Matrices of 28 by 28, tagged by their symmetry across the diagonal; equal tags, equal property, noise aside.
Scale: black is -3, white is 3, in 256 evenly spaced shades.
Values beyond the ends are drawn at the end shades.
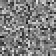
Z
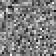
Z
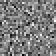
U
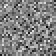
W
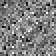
W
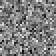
U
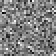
U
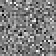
Z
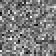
U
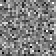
Z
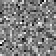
Z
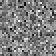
U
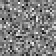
Z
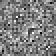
W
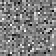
Z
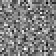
U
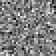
Z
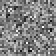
W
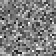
U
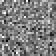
U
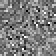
W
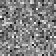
U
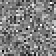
Z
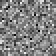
W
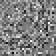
W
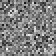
W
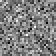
W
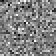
U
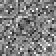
W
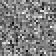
Z
